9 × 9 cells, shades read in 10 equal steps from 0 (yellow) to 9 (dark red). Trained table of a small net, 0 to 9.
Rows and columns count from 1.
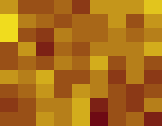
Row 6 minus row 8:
-4 -2 -2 2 4 -4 1 -3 3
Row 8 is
7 6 4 4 2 8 6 7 4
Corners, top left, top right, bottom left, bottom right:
3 1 6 8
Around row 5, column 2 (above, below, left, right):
3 4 6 6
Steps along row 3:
up up down up same down up down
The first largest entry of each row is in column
5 4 3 3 1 7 8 6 6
